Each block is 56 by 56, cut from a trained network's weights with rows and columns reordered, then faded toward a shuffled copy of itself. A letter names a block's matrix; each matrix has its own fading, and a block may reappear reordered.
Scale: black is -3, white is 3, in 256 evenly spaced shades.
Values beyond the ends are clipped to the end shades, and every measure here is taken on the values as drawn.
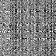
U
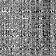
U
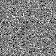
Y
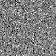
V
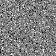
V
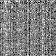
U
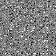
V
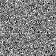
Y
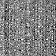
U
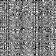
U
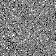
V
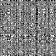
U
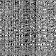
U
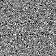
Y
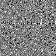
V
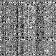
U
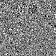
Y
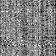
U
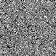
Y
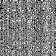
U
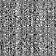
U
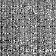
U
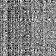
U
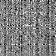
U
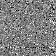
V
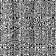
U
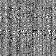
U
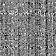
U
